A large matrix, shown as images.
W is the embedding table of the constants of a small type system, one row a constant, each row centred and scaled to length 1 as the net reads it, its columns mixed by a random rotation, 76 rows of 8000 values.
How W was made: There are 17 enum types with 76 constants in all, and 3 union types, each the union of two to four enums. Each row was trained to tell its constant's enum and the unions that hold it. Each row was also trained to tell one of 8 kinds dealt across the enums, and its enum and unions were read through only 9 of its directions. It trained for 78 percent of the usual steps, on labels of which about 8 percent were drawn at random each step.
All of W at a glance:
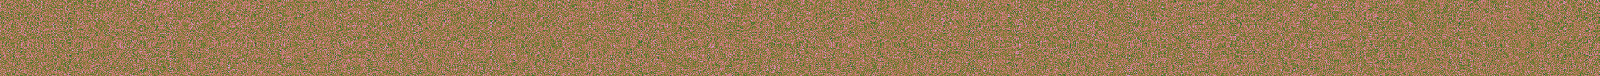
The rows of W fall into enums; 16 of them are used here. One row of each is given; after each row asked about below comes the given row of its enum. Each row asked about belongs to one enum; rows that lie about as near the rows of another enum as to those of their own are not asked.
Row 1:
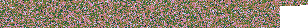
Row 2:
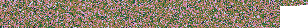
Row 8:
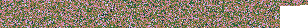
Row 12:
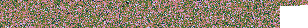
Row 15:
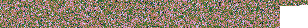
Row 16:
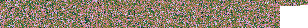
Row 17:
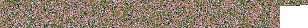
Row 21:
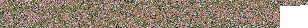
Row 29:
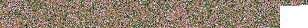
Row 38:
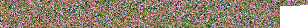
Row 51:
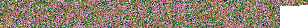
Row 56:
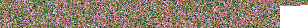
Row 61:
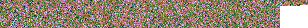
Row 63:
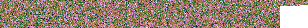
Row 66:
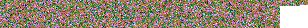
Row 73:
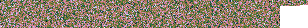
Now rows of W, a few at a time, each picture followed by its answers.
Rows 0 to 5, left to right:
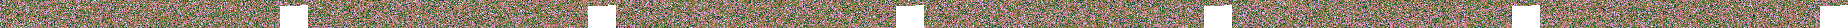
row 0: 61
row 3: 51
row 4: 8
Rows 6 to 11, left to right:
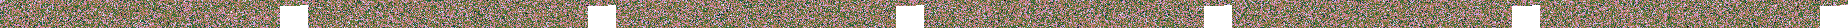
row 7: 1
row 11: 15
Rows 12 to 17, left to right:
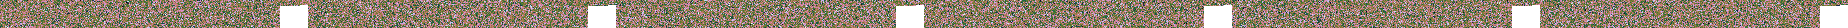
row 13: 38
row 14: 51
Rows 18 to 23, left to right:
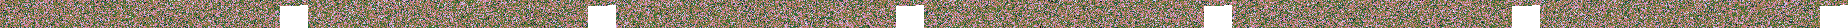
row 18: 17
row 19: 61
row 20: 51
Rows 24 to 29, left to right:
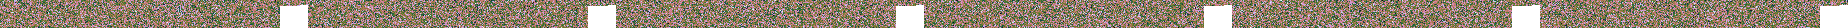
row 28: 38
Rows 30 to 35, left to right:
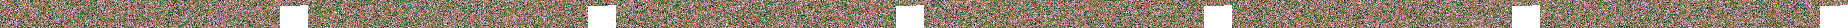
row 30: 63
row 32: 2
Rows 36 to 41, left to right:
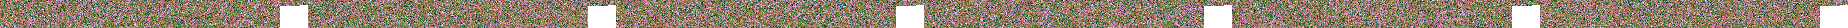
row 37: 17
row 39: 51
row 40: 12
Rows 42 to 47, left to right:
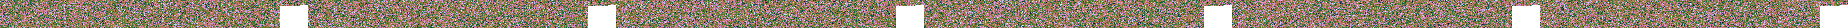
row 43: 61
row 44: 8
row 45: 61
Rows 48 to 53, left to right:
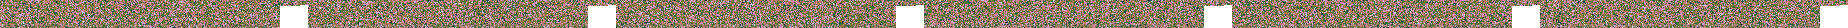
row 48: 38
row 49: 1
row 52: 1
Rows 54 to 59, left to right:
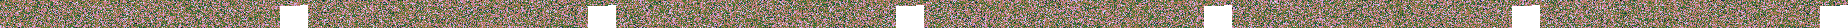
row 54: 73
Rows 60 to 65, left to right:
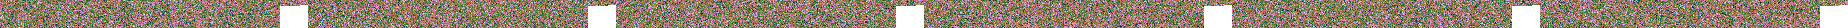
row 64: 17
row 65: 2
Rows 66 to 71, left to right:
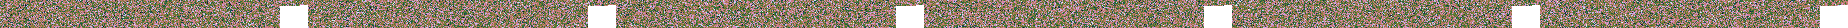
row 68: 66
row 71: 2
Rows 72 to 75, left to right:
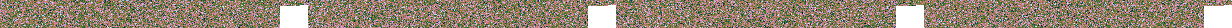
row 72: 38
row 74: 1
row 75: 8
